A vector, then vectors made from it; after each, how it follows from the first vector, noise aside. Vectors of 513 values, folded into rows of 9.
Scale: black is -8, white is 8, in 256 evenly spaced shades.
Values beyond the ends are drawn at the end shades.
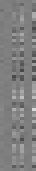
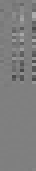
partly zeroed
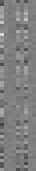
wrapped around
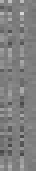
wrapped around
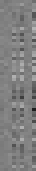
negated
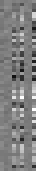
scaled up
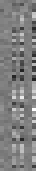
scaled up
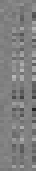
negated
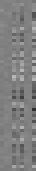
negated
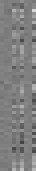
wrapped around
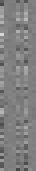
wrapped around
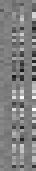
scaled up
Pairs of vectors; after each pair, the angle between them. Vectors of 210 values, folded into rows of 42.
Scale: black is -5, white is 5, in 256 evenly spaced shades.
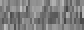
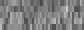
partly opposed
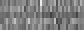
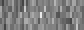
orthogonal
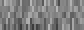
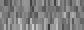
nearly opposite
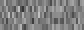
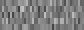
nearly opposite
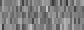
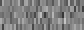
partly aligned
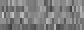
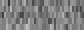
partly opposed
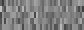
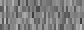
partly opposed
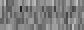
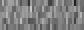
partly opposed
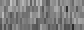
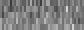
nearly opposite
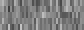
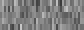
nearly parallel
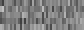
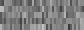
nearly parallel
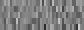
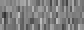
partly aligned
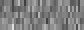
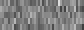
orthogonal
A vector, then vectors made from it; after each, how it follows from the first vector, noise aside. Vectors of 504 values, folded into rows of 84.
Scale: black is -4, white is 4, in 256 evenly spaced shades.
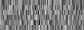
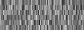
copied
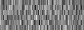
copied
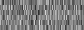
sign-scrambled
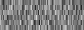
copied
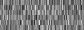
sign-scrambled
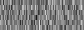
sign-scrambled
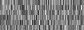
sign-scrambled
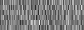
sign-scrambled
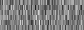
sign-scrambled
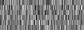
sign-scrambled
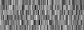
copied
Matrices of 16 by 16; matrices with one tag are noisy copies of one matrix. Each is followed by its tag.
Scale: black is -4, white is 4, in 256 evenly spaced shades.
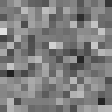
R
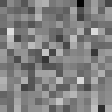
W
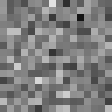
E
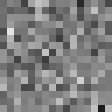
W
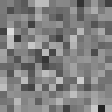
W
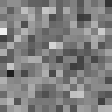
R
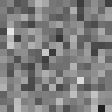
W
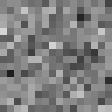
R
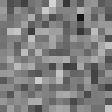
E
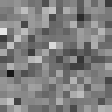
R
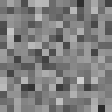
W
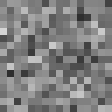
R
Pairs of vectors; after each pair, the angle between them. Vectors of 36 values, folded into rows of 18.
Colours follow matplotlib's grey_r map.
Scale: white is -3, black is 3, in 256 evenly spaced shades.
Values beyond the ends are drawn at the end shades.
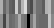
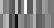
partly aligned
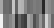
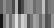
nearly opposite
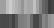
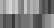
nearly parallel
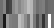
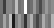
orthogonal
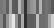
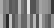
orthogonal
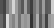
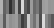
orthogonal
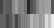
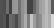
nearly parallel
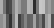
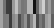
nearly parallel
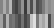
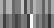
partly aligned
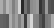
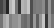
partly opposed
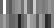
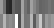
orthogonal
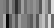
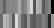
partly opposed
